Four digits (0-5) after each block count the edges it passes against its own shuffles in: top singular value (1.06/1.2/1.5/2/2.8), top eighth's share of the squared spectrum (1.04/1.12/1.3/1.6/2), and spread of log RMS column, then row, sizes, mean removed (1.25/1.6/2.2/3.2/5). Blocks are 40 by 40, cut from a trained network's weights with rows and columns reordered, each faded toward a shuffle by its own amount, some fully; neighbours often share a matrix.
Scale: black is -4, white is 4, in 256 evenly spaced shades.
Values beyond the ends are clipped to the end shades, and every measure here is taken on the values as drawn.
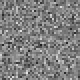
0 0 0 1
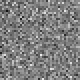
1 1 0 0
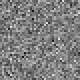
0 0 0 0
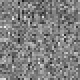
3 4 2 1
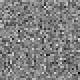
2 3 0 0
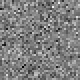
0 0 0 0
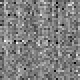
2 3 0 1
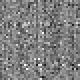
2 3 0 2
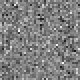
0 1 0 0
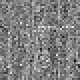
2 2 0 1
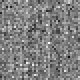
2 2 0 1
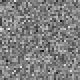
1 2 0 1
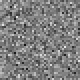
0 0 0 0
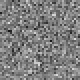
1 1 1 0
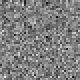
3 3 0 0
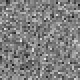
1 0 0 0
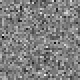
0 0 0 0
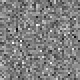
0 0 0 0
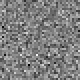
2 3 1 0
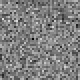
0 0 0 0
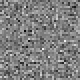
2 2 0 1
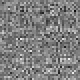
3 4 2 2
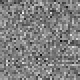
2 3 0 0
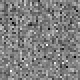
1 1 0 0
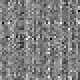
3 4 1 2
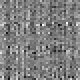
3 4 0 3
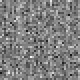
2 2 0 1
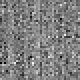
2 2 0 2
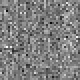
2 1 0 0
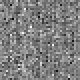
2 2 0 0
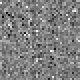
0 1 0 0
